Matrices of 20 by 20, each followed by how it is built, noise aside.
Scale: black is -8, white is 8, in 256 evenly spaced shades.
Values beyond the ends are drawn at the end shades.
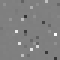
sparse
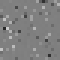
sparse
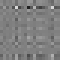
low rank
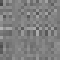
low rank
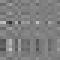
low rank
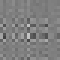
low rank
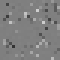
sparse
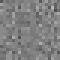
low rank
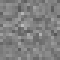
low rank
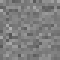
low rank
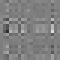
low rank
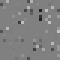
sparse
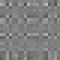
low rank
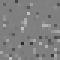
sparse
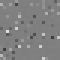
sparse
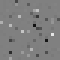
sparse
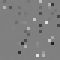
sparse
